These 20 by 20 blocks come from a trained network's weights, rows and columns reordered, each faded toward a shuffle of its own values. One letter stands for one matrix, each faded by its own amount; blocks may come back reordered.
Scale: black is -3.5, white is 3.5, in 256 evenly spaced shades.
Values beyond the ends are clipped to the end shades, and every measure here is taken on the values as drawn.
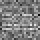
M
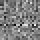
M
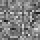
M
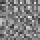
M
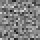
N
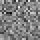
M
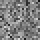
N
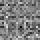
M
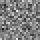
N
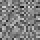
M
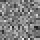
M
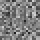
M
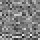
M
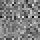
M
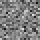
N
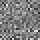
M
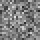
N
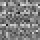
M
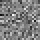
M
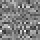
M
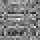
M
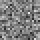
N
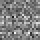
M
